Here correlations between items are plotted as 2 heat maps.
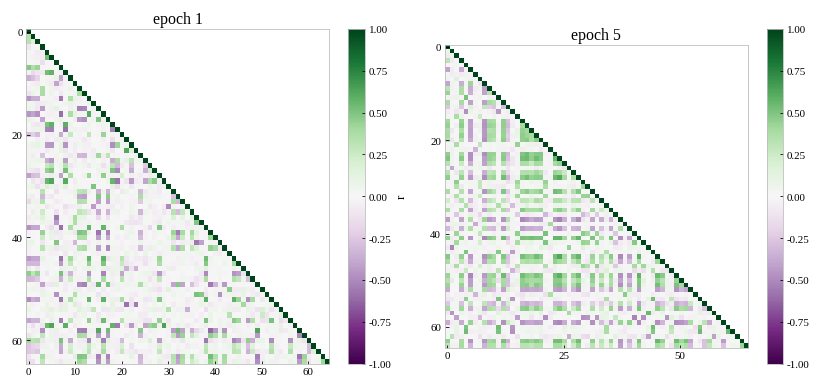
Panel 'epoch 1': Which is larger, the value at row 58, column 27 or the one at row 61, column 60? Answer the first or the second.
the first
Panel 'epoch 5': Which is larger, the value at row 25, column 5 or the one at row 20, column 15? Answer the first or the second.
the second
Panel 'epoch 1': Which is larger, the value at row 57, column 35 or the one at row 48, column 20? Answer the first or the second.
the second
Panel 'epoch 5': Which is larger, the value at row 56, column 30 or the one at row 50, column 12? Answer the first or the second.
the second
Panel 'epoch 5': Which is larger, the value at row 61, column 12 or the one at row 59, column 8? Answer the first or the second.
the second
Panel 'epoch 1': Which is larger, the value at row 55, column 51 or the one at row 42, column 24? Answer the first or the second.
the first
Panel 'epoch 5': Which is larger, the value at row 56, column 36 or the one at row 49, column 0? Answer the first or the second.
the second
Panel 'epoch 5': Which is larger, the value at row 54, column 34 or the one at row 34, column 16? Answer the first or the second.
the first
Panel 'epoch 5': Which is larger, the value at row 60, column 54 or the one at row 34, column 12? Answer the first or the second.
the first
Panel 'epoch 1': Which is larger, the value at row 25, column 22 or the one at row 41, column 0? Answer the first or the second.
the first
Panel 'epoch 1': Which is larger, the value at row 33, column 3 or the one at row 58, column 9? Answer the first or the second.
the first
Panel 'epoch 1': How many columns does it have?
65
